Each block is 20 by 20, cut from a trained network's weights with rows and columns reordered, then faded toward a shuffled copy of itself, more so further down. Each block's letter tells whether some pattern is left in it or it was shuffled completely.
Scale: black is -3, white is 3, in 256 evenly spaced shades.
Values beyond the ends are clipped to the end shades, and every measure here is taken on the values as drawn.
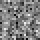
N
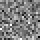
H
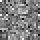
N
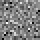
H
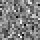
H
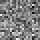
N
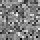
H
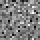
H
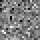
H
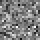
N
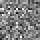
N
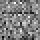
N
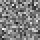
H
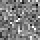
H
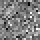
H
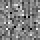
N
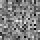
N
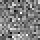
N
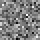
H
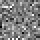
H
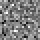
H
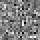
N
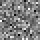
H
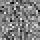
H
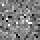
H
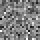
N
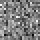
H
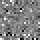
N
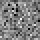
H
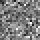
H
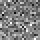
H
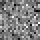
H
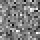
H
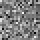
H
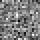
N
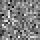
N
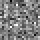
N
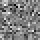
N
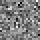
H
